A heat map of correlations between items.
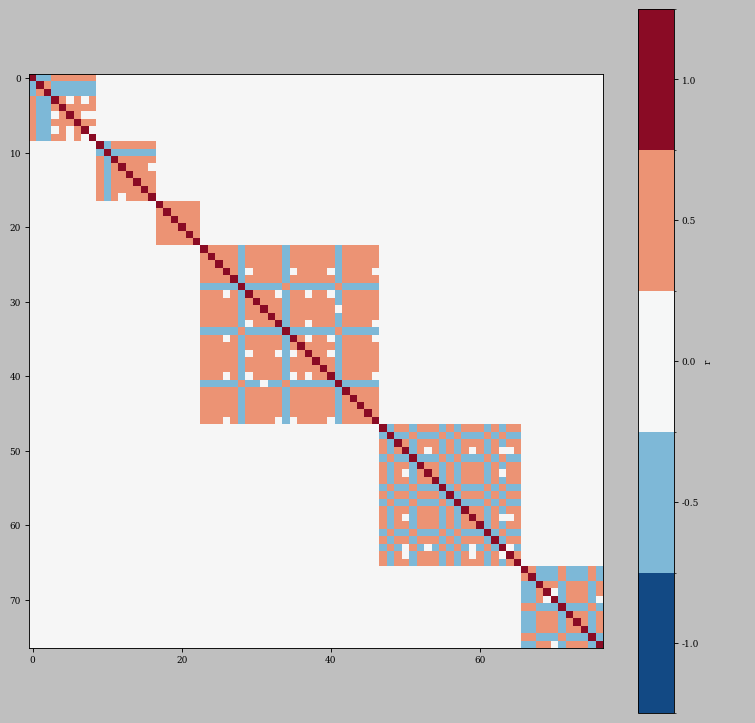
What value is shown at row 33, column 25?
0.5
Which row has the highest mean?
31
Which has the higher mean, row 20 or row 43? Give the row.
43
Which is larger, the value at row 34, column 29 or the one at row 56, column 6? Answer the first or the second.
the second
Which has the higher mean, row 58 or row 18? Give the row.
58
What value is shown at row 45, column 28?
-0.5
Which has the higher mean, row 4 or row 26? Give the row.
26
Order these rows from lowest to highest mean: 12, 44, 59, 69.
69, 12, 59, 44
